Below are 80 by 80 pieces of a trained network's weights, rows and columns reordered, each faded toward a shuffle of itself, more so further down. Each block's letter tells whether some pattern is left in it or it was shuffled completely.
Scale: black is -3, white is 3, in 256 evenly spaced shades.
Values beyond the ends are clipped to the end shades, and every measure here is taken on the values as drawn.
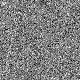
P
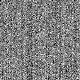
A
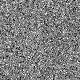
P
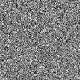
A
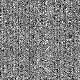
A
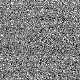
A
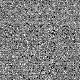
A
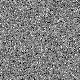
P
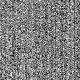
A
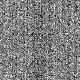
A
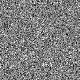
A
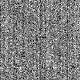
A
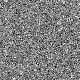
P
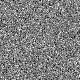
P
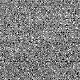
A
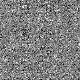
A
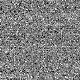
A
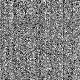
A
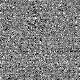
A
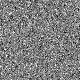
P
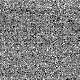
A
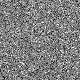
P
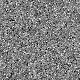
P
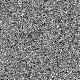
P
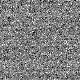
A
